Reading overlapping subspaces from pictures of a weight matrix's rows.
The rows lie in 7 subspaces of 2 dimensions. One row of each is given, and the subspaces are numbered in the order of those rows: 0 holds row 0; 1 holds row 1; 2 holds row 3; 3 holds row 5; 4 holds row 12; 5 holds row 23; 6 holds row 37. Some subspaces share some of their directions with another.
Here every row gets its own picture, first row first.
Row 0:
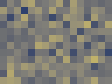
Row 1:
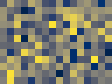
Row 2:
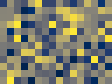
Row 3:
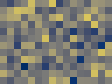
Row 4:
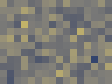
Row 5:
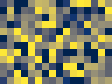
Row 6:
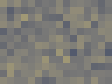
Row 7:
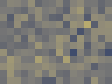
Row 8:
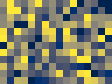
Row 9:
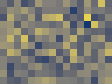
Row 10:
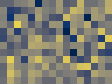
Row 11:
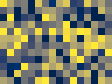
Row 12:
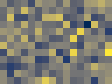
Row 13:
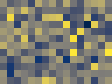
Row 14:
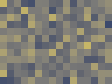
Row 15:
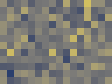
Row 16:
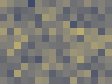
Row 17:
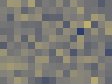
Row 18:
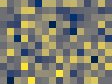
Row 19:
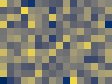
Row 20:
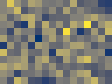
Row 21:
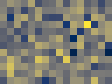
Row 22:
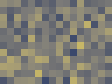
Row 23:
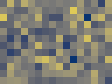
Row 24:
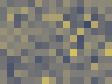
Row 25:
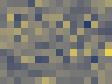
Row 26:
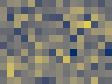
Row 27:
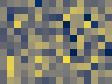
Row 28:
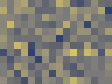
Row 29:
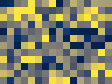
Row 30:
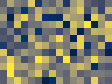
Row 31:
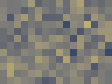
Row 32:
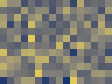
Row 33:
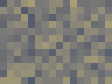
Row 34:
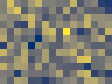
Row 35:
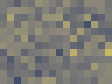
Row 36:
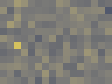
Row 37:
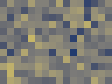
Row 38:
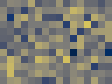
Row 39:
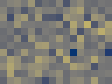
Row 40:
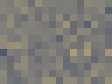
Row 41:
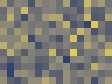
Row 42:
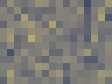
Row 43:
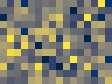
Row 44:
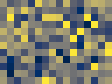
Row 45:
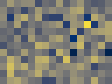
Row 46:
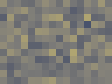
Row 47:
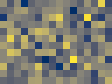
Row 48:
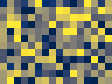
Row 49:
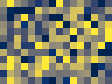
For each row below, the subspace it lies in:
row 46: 5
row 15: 6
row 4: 1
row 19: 0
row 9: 5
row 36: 3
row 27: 4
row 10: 4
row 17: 4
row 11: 2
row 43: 5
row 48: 1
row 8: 4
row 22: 0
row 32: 0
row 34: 4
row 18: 1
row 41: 6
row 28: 3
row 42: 6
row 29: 2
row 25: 6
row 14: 0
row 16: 2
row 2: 1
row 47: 5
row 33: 0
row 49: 2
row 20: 4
